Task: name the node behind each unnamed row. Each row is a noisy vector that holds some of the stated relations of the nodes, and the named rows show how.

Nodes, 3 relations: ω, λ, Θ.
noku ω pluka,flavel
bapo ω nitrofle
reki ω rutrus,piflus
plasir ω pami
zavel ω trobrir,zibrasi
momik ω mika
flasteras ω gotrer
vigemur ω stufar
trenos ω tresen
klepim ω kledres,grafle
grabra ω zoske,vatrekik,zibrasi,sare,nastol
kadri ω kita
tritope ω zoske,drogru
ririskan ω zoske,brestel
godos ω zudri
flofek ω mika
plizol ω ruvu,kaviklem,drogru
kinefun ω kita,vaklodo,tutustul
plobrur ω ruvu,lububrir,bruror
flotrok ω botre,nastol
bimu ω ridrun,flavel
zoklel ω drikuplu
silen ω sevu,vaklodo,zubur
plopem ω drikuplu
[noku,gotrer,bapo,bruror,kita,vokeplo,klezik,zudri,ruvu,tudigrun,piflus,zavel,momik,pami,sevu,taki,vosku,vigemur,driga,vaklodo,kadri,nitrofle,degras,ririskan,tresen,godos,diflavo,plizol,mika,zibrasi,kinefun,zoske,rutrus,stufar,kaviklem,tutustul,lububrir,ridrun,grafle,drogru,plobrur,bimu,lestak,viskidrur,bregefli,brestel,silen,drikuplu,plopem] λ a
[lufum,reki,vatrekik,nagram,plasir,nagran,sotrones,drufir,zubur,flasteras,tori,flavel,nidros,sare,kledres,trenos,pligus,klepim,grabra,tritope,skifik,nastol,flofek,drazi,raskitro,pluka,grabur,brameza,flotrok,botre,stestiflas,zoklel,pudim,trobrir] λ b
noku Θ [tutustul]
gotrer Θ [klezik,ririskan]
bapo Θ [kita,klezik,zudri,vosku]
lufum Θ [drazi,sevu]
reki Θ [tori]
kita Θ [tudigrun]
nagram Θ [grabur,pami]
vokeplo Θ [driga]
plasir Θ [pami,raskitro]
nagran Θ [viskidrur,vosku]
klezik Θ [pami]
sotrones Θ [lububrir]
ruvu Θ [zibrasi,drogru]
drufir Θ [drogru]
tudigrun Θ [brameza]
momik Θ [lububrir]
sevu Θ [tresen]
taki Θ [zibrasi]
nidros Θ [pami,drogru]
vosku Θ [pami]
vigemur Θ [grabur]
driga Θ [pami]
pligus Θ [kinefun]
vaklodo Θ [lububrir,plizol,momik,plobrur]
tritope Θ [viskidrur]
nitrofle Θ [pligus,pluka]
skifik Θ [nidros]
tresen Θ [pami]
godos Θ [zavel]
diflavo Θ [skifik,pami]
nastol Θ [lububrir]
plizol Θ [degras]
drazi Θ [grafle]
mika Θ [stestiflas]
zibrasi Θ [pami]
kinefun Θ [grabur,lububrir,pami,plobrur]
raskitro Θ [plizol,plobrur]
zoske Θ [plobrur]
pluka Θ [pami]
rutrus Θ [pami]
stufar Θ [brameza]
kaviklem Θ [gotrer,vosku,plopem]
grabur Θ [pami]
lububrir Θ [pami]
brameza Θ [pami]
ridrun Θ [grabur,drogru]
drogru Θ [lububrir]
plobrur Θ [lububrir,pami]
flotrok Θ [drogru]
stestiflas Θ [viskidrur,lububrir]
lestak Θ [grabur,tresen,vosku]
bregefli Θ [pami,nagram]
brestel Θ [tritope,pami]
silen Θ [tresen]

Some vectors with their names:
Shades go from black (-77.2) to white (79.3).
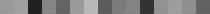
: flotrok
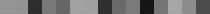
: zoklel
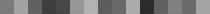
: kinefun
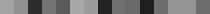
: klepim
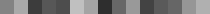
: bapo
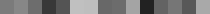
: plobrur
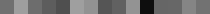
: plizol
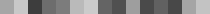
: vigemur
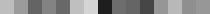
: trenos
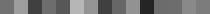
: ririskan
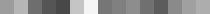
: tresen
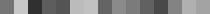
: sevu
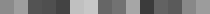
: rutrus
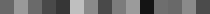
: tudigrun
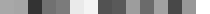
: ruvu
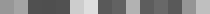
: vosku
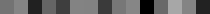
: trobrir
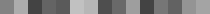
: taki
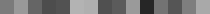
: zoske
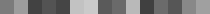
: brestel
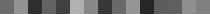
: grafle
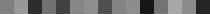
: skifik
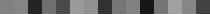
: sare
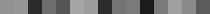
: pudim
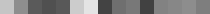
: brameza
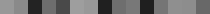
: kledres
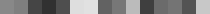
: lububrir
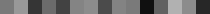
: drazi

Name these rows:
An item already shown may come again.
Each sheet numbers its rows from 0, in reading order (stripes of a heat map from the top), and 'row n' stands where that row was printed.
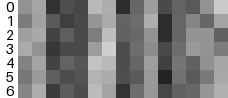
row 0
nitrofle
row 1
kinefun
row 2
nagram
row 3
pluka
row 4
taki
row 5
zoske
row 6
bapo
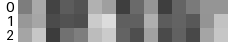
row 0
noku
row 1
vosku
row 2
vigemur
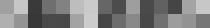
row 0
vigemur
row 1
pluka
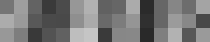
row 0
kinefun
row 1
plasir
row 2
sotrones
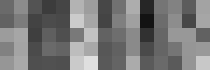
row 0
vaklodo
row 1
momik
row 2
nagram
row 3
godos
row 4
vosku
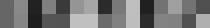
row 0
tritope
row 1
drogru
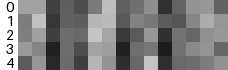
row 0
nagram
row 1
silen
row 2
plopem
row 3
kledres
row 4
viskidrur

